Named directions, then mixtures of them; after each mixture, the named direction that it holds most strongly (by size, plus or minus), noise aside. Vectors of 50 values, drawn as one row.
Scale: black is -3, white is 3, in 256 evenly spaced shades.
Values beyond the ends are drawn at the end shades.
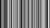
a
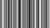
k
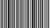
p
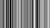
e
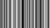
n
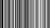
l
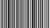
p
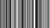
n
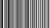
p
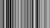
e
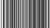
l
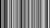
a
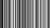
l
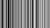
e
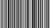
p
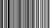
p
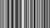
n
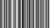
n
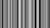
k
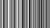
l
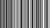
a
